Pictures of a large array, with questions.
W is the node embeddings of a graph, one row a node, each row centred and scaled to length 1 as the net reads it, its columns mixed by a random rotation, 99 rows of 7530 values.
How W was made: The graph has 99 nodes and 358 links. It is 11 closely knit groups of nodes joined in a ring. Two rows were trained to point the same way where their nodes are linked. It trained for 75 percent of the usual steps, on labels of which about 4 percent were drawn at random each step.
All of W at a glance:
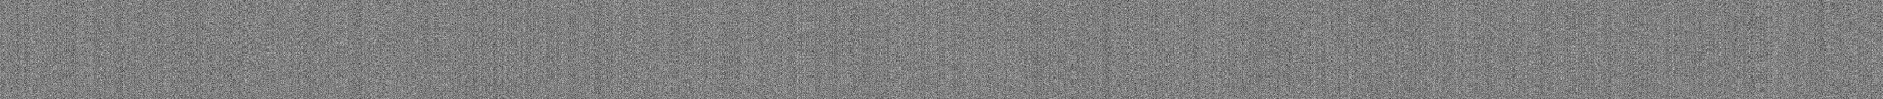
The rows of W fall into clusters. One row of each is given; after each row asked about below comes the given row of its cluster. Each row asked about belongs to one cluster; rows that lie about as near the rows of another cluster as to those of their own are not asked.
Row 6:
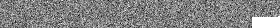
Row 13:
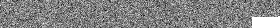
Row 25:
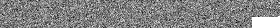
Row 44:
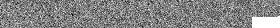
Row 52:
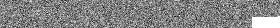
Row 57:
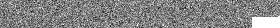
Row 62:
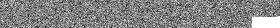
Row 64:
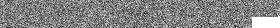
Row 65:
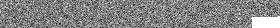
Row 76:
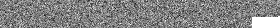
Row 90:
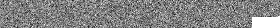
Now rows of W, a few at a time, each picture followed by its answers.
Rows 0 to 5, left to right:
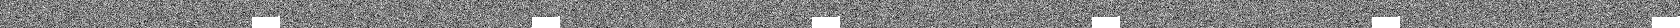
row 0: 52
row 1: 90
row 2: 65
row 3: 25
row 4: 25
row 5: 62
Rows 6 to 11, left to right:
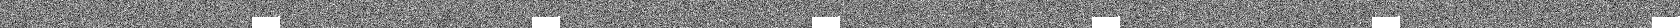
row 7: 6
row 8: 44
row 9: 64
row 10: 52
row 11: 62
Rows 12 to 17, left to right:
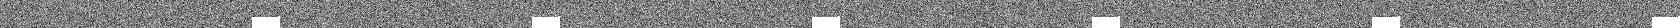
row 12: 25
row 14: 44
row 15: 64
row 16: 90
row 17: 76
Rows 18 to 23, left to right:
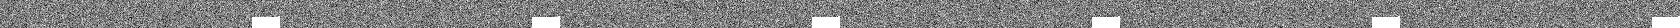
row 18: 6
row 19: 90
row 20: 76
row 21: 90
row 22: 57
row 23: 57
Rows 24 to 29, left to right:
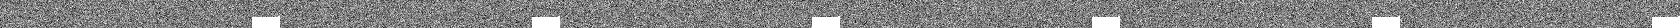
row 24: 44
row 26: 90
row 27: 6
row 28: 57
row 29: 57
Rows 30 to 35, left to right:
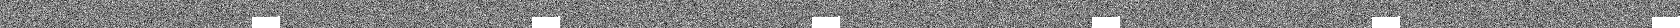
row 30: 52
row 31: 64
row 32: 76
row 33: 90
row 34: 65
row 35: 44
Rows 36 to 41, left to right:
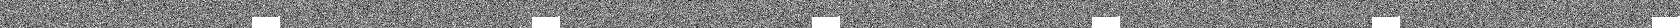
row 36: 76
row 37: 62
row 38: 25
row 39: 90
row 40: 90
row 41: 65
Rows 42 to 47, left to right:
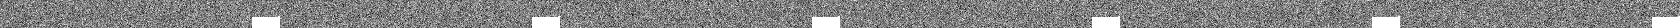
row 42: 6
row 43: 6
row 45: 65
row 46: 52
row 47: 52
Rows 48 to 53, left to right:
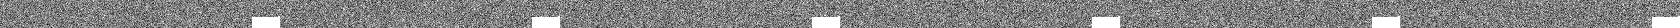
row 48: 64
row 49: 65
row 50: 65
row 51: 76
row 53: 52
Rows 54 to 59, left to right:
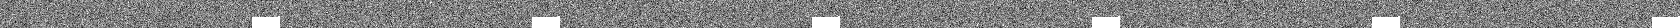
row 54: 6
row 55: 90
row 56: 57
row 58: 76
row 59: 13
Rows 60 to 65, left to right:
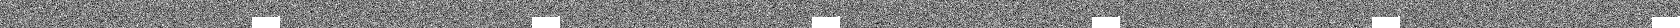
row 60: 57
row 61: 57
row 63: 25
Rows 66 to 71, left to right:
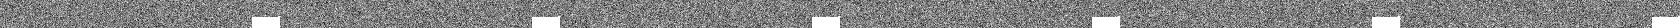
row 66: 13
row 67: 44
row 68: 6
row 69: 44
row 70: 52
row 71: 76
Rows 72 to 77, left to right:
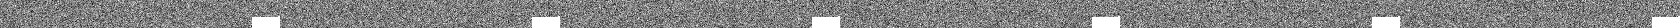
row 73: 65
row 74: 57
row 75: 76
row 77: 76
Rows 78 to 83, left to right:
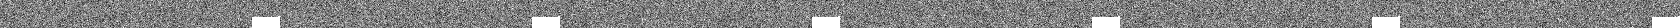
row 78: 57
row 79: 44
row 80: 6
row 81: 64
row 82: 6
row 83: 44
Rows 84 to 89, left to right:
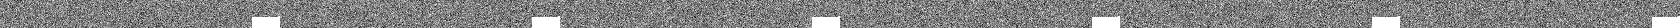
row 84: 13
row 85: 25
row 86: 64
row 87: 44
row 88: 90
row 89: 44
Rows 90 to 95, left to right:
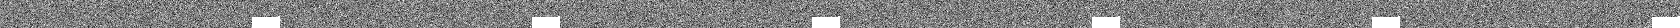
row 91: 57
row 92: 25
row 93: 62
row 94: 64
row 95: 65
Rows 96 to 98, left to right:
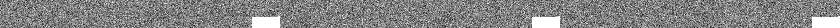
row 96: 52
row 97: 6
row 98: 64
